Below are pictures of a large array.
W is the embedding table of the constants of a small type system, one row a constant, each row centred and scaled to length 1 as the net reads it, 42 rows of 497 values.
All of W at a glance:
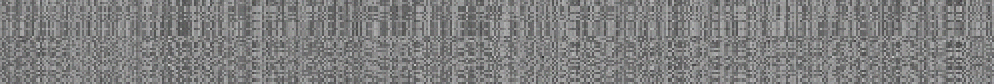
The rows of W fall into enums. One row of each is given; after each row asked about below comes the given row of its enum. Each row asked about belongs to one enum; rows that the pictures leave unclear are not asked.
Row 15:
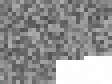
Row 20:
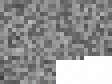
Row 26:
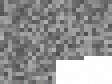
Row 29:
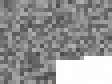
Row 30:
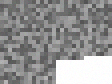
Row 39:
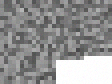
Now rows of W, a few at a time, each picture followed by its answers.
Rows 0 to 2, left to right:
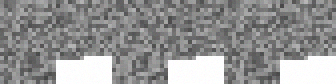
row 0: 29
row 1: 39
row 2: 29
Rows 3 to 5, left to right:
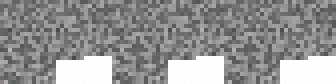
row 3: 30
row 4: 30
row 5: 30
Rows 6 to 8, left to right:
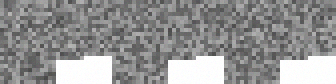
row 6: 29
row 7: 30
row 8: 15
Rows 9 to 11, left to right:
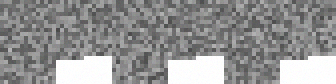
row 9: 30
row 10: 39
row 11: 15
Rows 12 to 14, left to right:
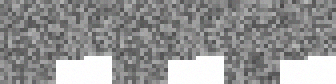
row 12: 15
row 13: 15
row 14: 29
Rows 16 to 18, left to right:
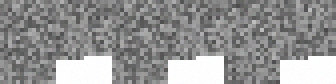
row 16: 15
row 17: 15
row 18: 20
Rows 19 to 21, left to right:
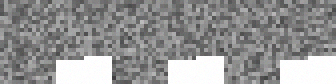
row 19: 26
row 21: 39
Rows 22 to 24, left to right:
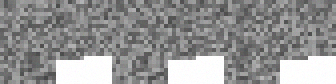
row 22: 29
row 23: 39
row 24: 26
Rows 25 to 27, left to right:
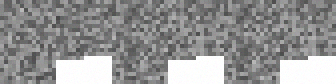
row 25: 39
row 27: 26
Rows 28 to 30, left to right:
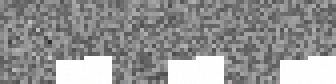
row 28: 20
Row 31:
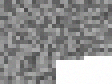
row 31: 39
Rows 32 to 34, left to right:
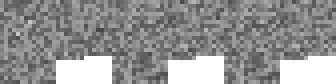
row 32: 20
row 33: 29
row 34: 29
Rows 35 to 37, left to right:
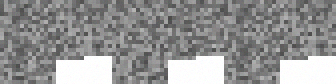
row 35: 26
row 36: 39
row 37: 26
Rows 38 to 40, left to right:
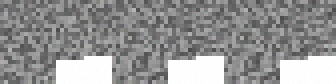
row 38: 30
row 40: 39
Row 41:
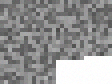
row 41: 30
